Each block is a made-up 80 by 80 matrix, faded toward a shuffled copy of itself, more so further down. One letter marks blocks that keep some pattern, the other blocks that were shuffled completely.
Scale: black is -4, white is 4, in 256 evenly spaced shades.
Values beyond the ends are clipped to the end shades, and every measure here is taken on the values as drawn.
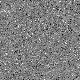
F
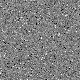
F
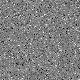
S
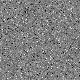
F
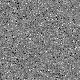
S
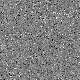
S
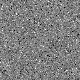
F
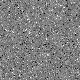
F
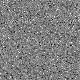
F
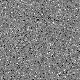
S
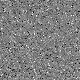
S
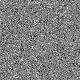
F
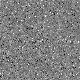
S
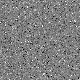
F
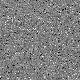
S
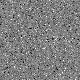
F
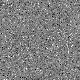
S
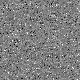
S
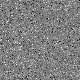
F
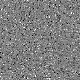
S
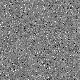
S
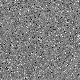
S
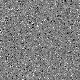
S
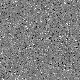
S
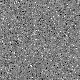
F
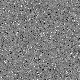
F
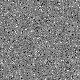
F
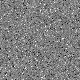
F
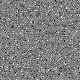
S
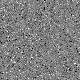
F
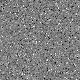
S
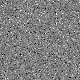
F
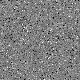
S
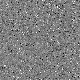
S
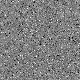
S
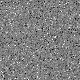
F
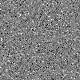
F
